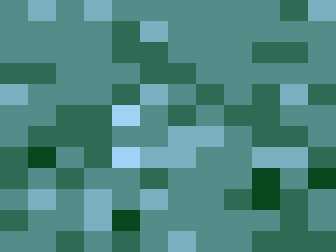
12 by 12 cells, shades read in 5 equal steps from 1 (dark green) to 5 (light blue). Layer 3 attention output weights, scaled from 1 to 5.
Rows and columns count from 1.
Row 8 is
2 1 3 2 5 4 4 3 3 4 4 2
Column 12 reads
4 3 3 3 2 3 3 2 1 3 3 2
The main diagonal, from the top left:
3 3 3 3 2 3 4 3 3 1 2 2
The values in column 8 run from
2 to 4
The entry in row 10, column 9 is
2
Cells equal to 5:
2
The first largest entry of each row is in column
2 6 1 3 1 5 7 5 2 2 4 7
